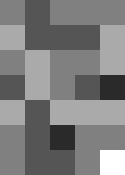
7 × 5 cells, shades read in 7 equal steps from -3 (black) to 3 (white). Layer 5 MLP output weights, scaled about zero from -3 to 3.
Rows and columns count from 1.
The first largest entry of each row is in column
1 1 2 2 1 1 5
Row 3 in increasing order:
0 0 0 1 1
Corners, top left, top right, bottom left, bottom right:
0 0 0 3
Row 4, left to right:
-1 1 0 -1 -2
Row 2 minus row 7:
1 0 0 -1 -2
